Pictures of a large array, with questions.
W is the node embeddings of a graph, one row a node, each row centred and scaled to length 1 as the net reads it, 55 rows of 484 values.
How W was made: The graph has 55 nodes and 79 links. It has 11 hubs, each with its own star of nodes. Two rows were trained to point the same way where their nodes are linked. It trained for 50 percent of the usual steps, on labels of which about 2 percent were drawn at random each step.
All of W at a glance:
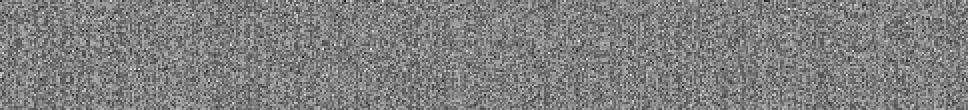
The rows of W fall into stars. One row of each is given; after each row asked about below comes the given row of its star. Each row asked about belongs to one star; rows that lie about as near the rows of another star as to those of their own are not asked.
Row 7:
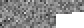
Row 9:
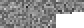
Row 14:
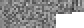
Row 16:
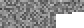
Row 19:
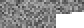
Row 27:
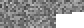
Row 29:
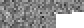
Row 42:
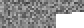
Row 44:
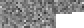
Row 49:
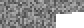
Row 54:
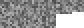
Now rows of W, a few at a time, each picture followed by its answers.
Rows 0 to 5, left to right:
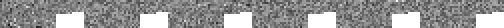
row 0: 49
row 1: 9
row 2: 42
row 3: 49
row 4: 16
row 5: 27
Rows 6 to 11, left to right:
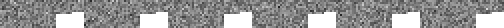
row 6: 14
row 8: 54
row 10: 14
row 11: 42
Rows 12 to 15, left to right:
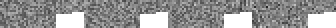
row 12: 27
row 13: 44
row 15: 27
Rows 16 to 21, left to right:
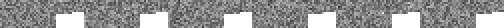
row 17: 54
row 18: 44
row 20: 29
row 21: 29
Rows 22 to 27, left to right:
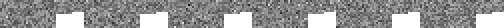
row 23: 19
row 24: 9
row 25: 14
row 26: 16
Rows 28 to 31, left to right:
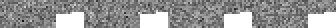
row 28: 49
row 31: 27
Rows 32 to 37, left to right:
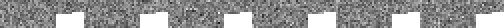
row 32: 14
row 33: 49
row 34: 54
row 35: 49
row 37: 44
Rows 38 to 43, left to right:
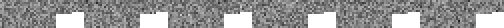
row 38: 42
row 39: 54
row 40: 29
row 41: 19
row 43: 7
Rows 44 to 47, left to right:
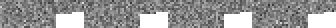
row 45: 54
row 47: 44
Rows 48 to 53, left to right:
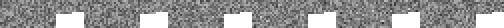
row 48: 7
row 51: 14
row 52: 44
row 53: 9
